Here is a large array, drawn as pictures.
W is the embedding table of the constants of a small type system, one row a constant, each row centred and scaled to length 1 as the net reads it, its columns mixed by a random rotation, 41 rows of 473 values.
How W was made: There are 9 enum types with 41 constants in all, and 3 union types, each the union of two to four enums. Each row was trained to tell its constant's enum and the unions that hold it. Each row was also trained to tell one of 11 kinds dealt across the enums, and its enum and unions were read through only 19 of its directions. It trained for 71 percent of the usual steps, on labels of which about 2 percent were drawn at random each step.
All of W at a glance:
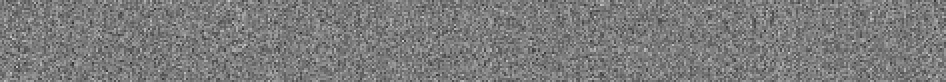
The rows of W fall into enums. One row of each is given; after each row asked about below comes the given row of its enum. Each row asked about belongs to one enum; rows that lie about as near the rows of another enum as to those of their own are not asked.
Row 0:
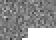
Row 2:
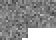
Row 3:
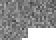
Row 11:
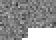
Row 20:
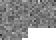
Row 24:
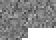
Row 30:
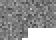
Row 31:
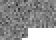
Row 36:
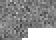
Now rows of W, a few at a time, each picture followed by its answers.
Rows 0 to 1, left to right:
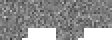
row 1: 0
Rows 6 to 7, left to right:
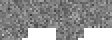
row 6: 30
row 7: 36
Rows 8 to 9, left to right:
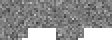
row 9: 3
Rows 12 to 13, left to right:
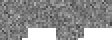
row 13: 20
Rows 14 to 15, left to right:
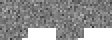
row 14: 0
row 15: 30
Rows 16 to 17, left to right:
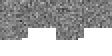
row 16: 20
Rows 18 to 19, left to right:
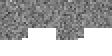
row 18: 36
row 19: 24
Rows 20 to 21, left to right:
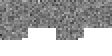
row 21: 31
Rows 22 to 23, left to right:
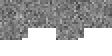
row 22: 36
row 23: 2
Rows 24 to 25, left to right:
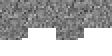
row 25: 24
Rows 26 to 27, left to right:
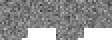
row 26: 31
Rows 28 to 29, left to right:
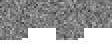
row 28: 2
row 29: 0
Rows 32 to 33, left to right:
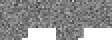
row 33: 31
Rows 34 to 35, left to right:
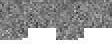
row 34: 30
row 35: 2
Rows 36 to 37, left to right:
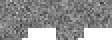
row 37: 20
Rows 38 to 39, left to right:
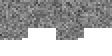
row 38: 30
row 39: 24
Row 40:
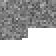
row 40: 3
